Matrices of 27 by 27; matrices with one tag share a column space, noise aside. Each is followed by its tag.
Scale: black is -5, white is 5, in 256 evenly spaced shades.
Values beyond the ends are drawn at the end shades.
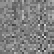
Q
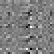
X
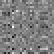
X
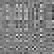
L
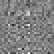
X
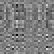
L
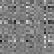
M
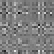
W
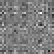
W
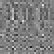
L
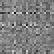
W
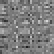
M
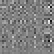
M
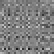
X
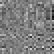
L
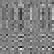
L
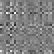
W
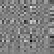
M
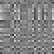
L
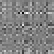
W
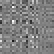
M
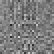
Q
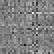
W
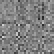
Q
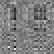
L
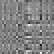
Q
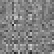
Q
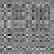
L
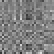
Q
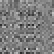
X
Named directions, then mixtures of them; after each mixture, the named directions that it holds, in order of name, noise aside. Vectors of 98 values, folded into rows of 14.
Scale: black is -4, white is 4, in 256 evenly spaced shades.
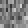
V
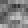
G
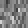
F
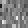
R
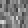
F, R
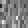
F, R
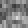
G, R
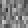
R, V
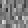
R, V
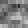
G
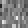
R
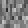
R, V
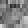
G, V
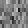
F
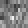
F, G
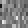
R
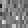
R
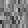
F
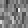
F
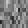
F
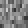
V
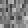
V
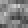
G
